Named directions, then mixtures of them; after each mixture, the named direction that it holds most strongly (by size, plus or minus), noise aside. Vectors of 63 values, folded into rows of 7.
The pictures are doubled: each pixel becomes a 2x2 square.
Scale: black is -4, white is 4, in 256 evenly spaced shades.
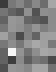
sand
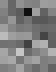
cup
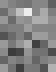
cup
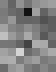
cup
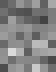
sand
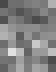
sand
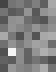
sand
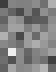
sand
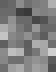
cup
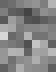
cup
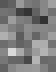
sand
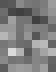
sand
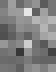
cup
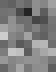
cup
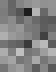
cup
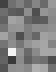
sand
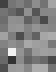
sand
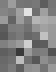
cup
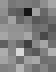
cup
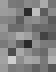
cup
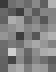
sand
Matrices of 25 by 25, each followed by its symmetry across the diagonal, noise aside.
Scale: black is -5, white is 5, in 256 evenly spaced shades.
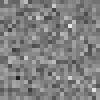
neither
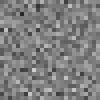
neither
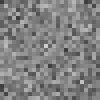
symmetric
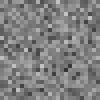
symmetric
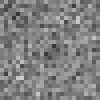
symmetric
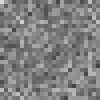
symmetric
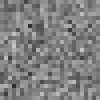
neither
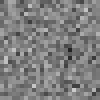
neither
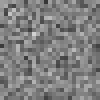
symmetric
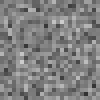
symmetric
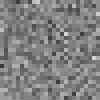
neither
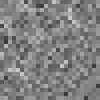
symmetric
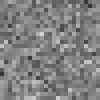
neither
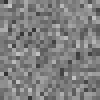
neither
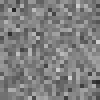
neither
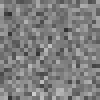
neither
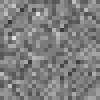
symmetric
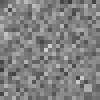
symmetric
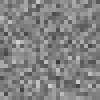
neither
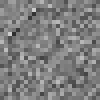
symmetric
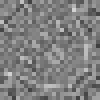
symmetric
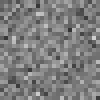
symmetric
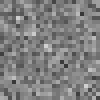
symmetric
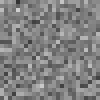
neither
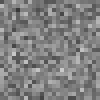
neither
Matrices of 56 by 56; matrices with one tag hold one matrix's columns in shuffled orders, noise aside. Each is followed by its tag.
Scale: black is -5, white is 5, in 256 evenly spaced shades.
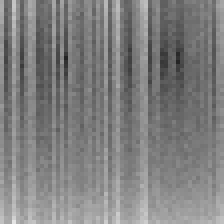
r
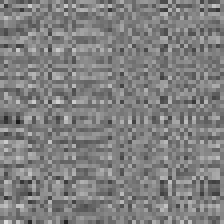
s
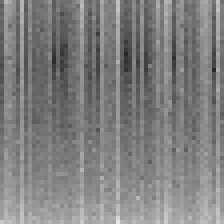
r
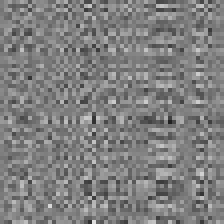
s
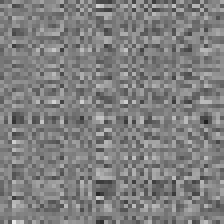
s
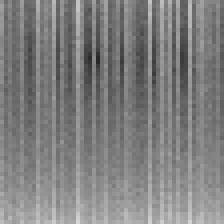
r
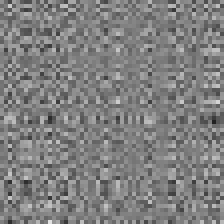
s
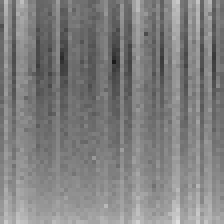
r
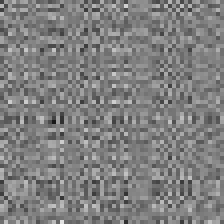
s
